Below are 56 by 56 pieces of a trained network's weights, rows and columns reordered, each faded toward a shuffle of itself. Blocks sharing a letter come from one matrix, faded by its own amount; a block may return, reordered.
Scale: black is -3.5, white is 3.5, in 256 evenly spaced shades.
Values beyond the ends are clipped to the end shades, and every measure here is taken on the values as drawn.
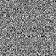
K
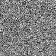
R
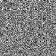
K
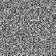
K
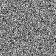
R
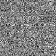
K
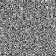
K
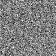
R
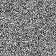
R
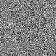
K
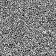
R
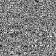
K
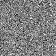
R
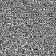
K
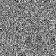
K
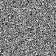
R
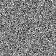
R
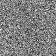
R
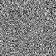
K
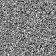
R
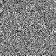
K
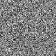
K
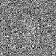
K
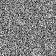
R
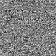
K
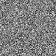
K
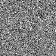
R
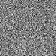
K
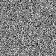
R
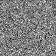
R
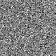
R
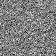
R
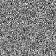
K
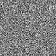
K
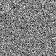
R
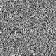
K
